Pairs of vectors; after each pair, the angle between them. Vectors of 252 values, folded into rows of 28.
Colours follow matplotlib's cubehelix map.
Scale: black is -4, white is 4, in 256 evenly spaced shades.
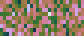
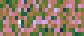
orthogonal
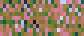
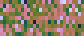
nearly parallel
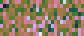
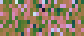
orthogonal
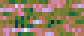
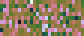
orthogonal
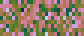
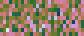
partly aligned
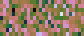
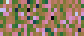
orthogonal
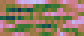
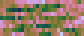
nearly parallel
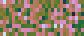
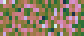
nearly parallel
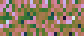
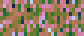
partly aligned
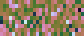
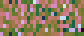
orthogonal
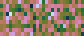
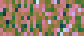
orthogonal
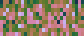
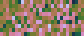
partly aligned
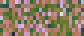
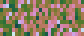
partly opposed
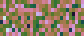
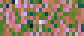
orthogonal
